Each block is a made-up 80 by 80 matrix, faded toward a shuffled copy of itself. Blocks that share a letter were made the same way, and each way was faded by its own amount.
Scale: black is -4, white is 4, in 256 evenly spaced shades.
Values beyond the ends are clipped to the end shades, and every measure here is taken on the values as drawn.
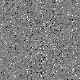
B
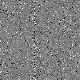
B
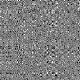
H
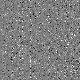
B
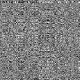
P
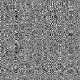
P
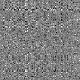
H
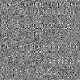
H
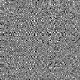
H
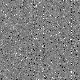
B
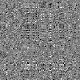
H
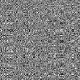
P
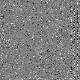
B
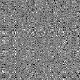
H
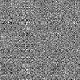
P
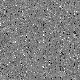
B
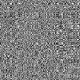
P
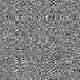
P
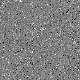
B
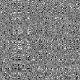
H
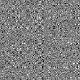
H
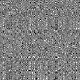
H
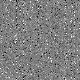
B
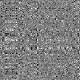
H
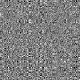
P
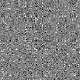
H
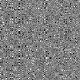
H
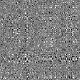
H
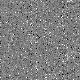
B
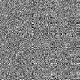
P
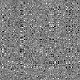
H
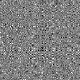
H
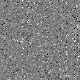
B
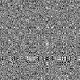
P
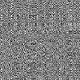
P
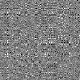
H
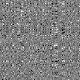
H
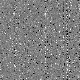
B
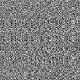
P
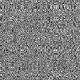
P
